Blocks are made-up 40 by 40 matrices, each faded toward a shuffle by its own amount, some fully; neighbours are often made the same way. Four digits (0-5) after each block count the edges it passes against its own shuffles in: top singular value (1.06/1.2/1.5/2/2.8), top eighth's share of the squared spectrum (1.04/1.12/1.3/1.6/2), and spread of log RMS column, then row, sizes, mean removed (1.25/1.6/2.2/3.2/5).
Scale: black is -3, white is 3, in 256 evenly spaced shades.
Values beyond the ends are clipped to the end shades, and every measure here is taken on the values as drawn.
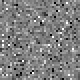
1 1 0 0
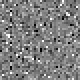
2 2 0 0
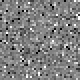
0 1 0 0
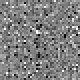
3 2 1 0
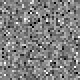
2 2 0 0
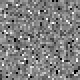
0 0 0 0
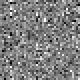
1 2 2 0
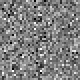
0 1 2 0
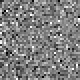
0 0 1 0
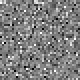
0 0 0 0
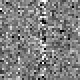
2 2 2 0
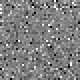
1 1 0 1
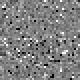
1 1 0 1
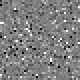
0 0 0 0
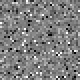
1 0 0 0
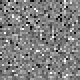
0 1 0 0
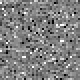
0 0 0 0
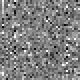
1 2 2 0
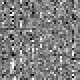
2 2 3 0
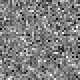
0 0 0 0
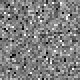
0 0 0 0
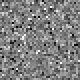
1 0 0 0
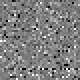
2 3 0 1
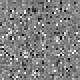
3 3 0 1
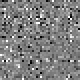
3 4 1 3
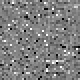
2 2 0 0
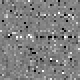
3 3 0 1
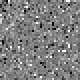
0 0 0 0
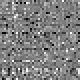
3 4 1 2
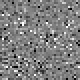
2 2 1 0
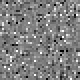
2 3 1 1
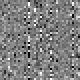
2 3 3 0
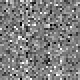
1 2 2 0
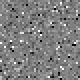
1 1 0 0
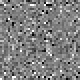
3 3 2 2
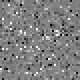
2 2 0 1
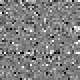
3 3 0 2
